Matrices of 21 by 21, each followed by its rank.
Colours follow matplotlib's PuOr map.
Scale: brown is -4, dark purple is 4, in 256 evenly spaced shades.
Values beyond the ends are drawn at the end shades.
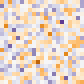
full rank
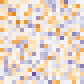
full rank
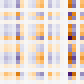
one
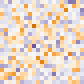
full rank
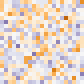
full rank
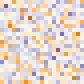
full rank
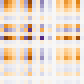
one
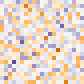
full rank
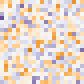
full rank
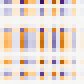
one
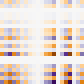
one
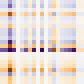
one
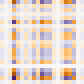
one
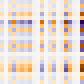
one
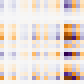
one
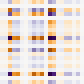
one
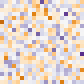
full rank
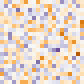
full rank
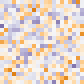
full rank
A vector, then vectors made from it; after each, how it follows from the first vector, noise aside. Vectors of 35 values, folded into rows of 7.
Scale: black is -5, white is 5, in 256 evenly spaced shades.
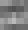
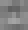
shrunk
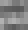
copied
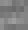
shrunk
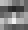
scaled up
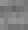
shrunk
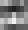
scaled up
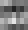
scaled up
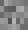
sign-scrambled
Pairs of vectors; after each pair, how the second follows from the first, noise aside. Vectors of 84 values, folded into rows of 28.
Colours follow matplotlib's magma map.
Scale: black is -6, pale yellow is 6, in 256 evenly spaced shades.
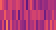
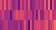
reversed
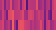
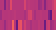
partly zeroed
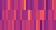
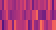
wrapped around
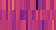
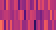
wrapped around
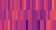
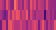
wrapped around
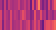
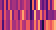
scaled up
